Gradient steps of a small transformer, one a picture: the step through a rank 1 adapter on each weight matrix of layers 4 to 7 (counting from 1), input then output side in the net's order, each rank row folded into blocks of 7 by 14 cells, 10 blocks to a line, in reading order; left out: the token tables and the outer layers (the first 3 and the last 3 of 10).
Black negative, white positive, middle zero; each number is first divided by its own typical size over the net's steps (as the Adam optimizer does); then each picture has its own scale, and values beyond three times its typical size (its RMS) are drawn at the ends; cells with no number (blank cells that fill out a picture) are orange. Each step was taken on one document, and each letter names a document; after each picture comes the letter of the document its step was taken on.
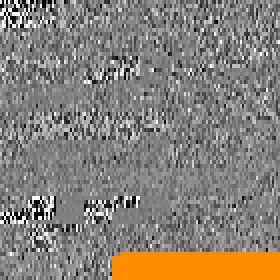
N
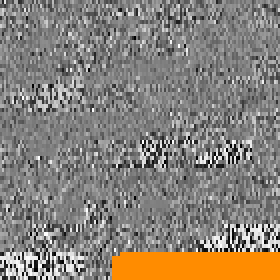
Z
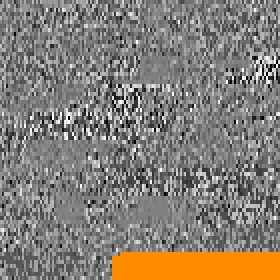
N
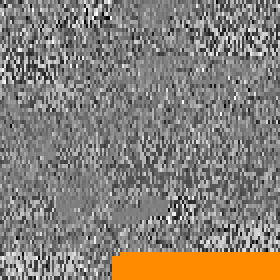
Z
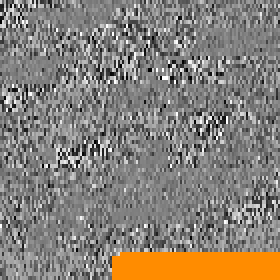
Z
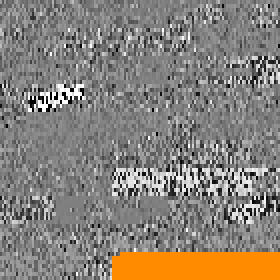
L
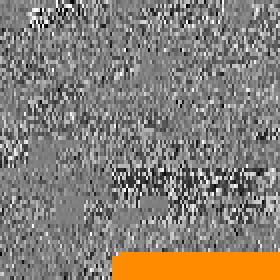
L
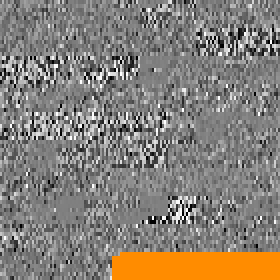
N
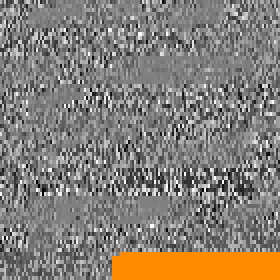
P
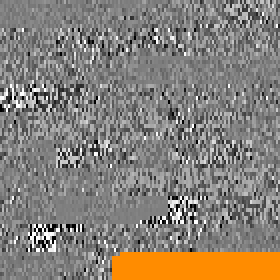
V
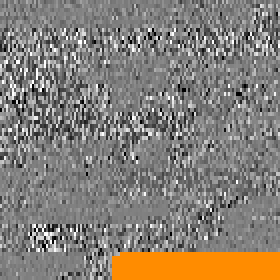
V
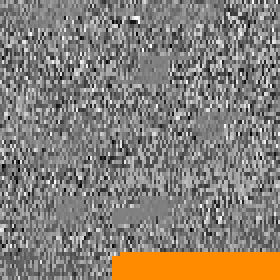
P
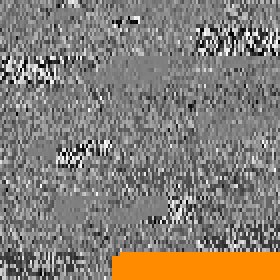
N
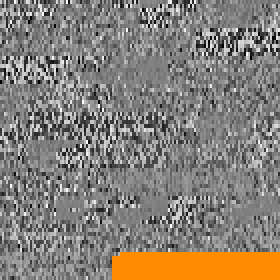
N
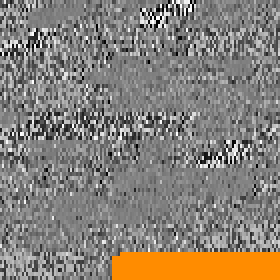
Z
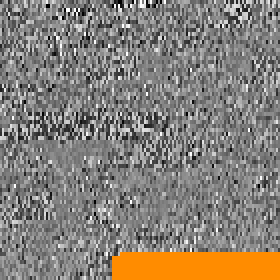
Z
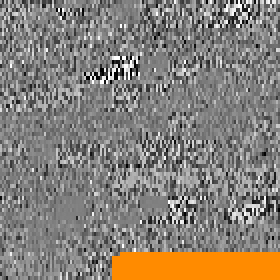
L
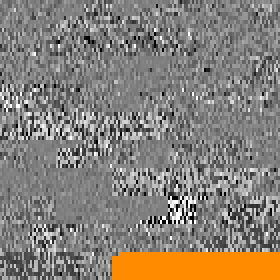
V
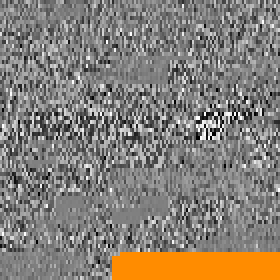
P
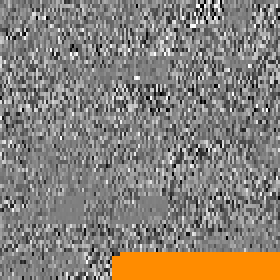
L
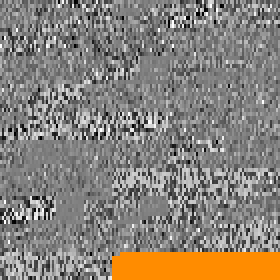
L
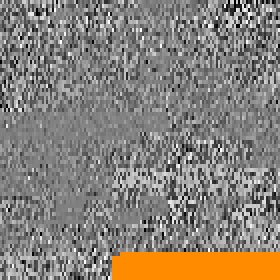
L
